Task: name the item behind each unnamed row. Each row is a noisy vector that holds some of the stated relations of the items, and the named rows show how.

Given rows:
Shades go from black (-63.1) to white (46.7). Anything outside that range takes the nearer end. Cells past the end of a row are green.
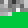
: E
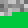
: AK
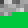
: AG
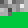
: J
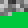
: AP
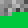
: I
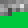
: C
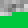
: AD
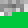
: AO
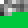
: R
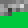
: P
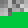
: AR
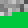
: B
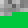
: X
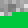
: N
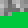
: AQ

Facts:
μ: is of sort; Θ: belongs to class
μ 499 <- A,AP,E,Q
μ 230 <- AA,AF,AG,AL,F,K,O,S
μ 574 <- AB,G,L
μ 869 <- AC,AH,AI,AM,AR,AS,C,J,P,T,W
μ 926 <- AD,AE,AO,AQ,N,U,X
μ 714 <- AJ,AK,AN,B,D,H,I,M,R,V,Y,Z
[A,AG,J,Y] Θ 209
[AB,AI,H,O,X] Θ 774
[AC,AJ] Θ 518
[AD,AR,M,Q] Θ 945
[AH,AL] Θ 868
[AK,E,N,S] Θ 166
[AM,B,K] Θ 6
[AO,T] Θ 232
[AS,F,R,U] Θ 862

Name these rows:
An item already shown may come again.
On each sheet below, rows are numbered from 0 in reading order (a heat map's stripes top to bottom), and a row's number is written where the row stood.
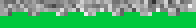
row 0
AI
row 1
O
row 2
T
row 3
AO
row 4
AM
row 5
E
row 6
J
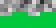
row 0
H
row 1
A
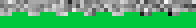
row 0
Y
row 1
AD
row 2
Q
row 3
AM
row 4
M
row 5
AS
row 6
F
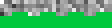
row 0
U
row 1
AO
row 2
K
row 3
S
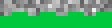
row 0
AL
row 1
J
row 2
AB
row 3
AJ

